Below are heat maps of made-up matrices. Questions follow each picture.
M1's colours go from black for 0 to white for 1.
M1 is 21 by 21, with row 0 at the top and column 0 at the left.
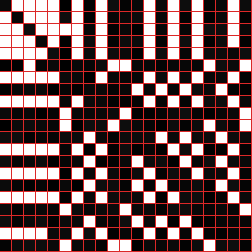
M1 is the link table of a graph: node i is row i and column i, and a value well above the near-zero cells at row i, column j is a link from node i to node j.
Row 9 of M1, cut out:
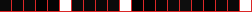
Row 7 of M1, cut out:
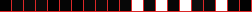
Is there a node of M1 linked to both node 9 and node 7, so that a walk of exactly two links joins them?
no
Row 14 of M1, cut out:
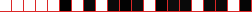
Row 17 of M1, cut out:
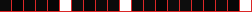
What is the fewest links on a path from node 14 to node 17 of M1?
3
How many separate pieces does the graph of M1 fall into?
2
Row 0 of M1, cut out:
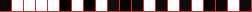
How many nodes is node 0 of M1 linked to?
10
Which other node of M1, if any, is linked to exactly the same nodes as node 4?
node 19
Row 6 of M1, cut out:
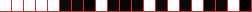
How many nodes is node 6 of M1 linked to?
10
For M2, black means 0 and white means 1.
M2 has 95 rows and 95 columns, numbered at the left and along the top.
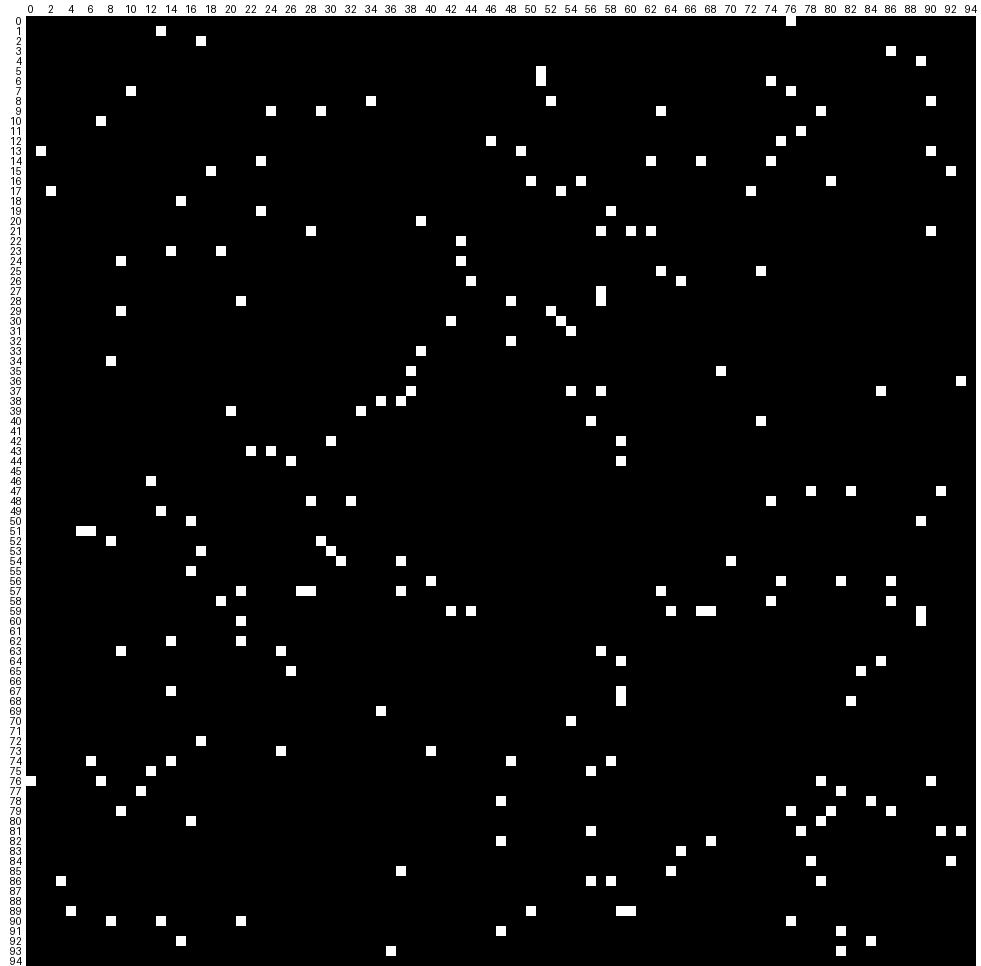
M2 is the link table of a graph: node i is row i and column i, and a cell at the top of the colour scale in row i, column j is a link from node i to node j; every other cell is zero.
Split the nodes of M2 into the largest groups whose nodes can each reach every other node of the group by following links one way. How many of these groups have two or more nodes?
2
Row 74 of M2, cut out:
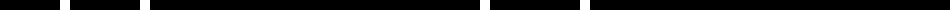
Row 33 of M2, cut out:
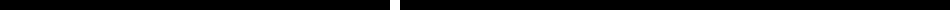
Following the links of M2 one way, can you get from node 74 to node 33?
no
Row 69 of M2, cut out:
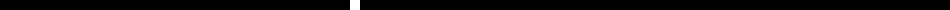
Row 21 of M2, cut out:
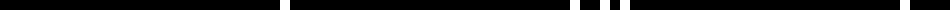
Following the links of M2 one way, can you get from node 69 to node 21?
yes
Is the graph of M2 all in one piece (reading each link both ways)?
no
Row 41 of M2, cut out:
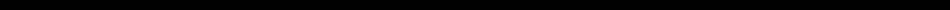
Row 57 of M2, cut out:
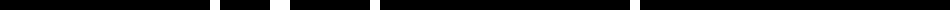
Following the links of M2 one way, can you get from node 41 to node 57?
no
